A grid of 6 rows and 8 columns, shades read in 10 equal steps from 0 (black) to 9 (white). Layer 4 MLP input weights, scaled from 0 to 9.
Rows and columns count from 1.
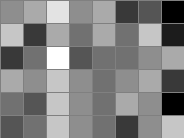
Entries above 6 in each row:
1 2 1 1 1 2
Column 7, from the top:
3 7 5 6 5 5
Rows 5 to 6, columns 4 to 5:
5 4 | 5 4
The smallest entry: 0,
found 2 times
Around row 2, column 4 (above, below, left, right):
5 3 6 6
